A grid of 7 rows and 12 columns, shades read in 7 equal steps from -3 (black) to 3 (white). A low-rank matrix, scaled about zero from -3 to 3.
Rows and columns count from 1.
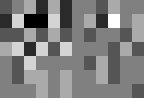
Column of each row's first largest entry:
3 10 3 2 3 3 4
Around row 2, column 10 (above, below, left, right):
1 0 -2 0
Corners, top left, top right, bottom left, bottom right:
-1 0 0 -1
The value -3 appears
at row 2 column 3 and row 2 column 4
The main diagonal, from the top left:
-1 2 1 2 0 1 0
